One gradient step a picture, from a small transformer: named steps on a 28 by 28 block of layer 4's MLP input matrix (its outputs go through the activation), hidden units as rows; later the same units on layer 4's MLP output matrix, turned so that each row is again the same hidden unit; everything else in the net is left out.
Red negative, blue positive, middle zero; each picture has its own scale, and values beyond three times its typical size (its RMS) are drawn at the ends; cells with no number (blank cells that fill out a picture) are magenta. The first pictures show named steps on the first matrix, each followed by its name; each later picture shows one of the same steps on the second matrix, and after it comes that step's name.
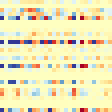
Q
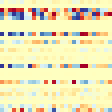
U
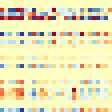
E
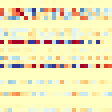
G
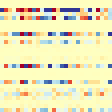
E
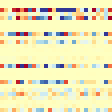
E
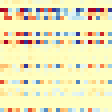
Q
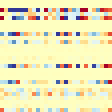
E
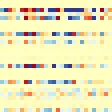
E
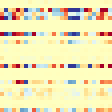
U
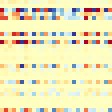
Q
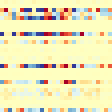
U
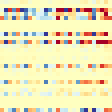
Q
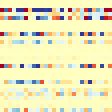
E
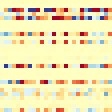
E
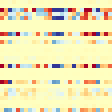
U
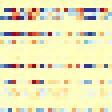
U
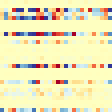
U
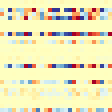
U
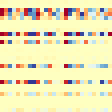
G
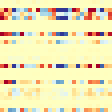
U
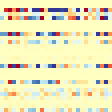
E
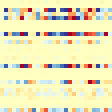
U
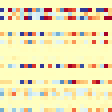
E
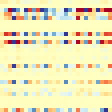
Q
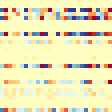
U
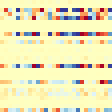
U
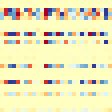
G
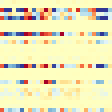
U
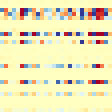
G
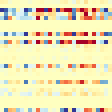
Q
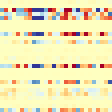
U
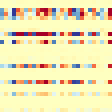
G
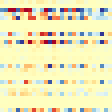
Q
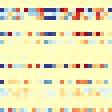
U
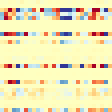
U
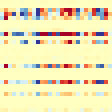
G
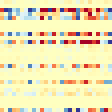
Q
